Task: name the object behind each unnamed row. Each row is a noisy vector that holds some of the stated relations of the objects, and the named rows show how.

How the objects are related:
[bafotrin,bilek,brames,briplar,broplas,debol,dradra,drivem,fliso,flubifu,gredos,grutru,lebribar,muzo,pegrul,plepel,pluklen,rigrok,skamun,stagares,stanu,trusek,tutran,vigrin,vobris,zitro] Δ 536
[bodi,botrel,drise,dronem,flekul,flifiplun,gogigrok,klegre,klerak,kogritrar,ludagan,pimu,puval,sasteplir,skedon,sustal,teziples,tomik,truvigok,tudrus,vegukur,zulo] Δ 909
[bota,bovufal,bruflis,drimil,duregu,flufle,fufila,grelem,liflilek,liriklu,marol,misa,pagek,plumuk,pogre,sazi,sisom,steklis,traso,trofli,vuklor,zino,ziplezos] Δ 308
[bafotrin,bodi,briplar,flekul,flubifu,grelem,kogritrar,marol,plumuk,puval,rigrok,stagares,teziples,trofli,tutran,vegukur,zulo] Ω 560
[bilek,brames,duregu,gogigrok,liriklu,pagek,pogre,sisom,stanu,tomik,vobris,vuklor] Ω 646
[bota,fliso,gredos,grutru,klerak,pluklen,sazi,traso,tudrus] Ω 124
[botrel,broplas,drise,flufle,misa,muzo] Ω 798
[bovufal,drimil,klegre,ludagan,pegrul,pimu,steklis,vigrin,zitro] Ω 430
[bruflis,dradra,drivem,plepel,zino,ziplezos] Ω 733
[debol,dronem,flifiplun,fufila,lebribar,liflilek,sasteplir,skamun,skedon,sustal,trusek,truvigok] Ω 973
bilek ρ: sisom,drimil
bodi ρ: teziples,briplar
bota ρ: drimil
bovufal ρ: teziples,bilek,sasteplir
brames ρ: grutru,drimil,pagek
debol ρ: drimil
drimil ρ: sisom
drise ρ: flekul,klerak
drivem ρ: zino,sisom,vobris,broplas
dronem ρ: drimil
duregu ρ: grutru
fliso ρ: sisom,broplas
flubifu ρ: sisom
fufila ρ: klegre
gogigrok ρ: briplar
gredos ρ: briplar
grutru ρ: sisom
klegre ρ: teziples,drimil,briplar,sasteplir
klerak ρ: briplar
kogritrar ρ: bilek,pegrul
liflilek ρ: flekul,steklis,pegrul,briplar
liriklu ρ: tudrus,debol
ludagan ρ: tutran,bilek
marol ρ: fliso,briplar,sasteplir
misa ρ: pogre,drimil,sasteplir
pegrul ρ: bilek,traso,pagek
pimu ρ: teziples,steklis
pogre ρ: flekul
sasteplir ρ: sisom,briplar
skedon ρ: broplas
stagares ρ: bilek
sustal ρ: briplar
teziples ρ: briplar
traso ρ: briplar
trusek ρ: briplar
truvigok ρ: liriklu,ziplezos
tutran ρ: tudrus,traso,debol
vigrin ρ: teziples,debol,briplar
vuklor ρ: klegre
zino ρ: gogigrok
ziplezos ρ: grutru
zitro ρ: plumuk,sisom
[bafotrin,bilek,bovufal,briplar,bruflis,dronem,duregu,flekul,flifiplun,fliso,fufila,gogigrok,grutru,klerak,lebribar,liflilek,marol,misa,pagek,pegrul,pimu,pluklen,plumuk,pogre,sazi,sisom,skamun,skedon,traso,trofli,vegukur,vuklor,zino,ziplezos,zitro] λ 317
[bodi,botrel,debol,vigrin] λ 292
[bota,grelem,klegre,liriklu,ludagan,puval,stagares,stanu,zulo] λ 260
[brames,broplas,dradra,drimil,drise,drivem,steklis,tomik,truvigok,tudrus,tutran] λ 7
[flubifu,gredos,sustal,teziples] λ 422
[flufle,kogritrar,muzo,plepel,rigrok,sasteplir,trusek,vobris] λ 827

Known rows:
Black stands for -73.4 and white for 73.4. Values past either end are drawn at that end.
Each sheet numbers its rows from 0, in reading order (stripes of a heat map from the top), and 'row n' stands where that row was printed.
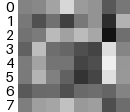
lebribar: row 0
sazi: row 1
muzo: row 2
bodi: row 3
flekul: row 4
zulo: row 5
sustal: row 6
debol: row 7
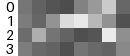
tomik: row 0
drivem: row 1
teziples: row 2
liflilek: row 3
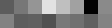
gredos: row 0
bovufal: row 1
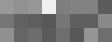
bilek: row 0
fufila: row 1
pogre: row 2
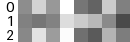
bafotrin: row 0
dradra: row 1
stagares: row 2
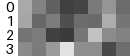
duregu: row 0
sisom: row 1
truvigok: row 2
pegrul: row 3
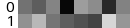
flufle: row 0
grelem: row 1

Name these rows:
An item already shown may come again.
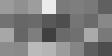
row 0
bilek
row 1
dronem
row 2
sisom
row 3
plepel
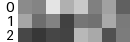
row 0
vobris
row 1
sisom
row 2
drise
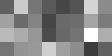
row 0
kogritrar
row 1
sisom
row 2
plumuk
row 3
vigrin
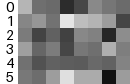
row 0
ziplezos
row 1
brames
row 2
misa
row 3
sisom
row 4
pimu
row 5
pluklen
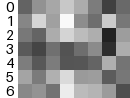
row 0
trusek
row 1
flubifu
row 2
fliso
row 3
klerak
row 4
gogigrok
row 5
zitro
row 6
brames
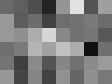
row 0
tudrus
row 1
bruflis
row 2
stanu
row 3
muzo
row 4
skedon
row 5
zino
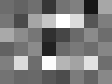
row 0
bota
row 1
broplas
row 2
liriklu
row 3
sasteplir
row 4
tutran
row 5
dronem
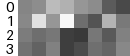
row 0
plepel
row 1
stagares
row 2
ludagan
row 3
klegre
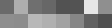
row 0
teziples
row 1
plepel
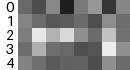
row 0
botrel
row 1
vuklor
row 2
rigrok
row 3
teziples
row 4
vuklor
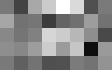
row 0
broplas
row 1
pagek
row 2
dradra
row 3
grutru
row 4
flifiplun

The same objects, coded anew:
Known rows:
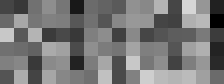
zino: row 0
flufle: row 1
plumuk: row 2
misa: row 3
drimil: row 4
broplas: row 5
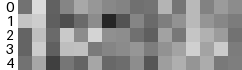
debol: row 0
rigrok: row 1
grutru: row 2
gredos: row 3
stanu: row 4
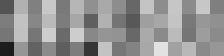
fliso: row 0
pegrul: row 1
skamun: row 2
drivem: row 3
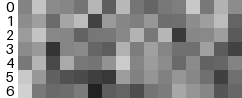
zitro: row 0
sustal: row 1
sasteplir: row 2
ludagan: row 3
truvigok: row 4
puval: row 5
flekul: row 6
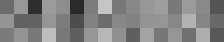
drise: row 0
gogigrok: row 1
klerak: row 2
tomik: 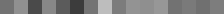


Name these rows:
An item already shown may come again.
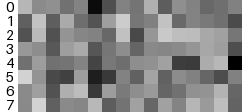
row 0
teziples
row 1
tudrus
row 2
broplas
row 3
pimu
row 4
flufle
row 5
bodi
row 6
sustal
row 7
trusek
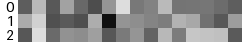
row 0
tudrus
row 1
stagares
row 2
muzo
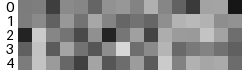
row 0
bota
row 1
bilek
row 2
plepel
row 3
tudrus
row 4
vobris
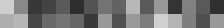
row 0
grelem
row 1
tutran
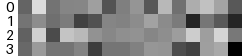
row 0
muzo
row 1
liriklu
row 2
gredos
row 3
flufle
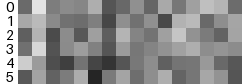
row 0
muzo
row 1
flubifu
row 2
brames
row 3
vigrin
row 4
kogritrar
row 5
botrel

